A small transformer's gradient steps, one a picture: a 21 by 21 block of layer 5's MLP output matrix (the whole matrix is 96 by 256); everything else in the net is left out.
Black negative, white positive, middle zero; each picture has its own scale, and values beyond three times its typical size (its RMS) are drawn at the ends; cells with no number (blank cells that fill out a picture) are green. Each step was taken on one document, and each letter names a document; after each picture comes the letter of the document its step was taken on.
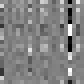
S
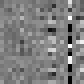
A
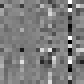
A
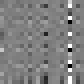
S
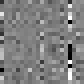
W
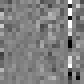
A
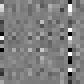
W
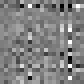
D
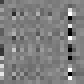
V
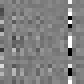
V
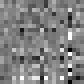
D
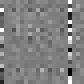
W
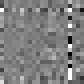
A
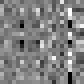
A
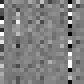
W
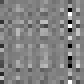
S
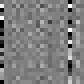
W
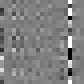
V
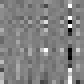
S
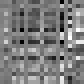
D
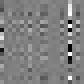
S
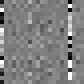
W
